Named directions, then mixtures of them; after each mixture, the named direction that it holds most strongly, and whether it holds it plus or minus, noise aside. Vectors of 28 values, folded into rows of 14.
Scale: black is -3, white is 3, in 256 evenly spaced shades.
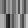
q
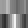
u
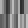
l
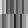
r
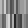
r, plus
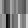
q, plus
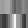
u, plus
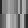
q, minus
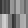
u, minus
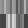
q, minus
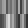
q, minus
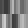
u, minus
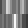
u, plus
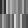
r, minus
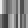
l, plus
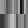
l, plus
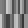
q, plus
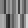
q, plus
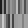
r, minus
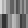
u, plus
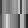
q, minus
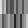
r, plus
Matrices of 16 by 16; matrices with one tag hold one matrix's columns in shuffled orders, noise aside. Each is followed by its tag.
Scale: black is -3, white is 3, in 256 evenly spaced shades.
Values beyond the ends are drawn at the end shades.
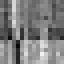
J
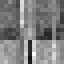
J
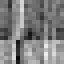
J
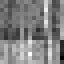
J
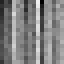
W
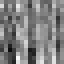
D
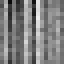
W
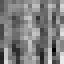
D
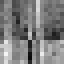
J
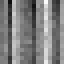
W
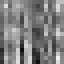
D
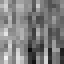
D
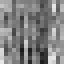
D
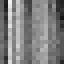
W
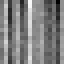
W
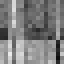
J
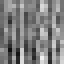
D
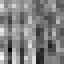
D
